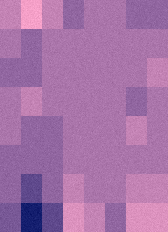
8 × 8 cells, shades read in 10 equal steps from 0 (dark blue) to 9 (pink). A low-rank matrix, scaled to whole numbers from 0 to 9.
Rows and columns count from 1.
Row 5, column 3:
5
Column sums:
44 39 43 50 49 47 50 51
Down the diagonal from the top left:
7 5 6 6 6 6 7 8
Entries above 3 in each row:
8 8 8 8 8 8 7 6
